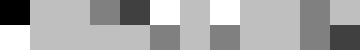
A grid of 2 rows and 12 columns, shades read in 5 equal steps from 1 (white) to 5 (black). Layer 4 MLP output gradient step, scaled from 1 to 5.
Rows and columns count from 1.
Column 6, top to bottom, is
1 3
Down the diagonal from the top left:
5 2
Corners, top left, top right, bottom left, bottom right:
5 2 1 4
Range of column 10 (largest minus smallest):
0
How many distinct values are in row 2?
4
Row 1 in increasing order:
1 1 2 2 2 2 2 2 3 3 4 5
